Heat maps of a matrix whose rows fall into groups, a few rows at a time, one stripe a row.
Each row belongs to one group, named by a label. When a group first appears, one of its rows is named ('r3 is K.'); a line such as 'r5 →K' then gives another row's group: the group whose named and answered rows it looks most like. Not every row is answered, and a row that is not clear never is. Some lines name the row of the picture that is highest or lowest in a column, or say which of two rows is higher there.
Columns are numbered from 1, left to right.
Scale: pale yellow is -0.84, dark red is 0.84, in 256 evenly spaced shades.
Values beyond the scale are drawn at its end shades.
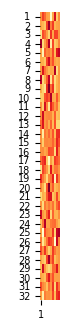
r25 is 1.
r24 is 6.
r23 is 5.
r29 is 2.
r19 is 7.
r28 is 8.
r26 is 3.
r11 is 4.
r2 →8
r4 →5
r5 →1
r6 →8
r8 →5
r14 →1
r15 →1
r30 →8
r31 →7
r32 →1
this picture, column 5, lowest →17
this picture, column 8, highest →7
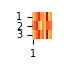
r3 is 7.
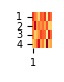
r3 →3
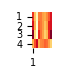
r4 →6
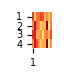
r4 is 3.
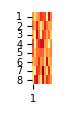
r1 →3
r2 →4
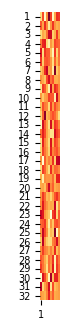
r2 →4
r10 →3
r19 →1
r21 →2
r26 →2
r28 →7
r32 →8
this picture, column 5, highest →1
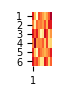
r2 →1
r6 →4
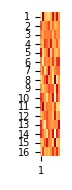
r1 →2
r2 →5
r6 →1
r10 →7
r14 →7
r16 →2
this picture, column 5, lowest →1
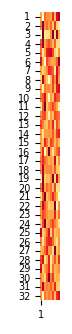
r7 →3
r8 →2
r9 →1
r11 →6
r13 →7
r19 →2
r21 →6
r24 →6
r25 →5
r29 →5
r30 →8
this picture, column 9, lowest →22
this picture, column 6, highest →5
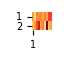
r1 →1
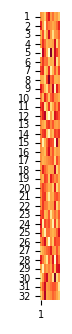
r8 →8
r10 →4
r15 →3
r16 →8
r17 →3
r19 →4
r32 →6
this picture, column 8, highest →30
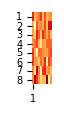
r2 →1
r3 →4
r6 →7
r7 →4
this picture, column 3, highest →7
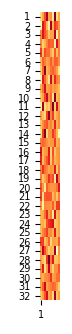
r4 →3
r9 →6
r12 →8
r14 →6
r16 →5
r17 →5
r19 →3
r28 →8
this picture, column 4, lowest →14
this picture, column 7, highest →11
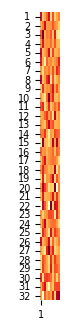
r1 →5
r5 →5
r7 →1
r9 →2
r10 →8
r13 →8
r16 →7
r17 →6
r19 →2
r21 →2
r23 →3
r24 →6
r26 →5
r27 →8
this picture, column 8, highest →20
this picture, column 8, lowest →23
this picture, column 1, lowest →22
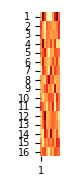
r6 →2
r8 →8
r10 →3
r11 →7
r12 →6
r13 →6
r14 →4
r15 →1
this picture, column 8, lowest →11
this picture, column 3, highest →12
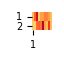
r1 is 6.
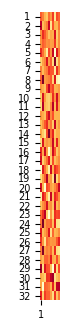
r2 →5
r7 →3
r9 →8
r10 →2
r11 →2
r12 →8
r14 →8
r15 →2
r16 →4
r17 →5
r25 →5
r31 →1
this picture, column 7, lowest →29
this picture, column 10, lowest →8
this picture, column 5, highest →14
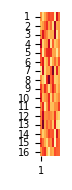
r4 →5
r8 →8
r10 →5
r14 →3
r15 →7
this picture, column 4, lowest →15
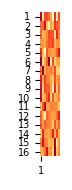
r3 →3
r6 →5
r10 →5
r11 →6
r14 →2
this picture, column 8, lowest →3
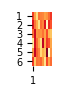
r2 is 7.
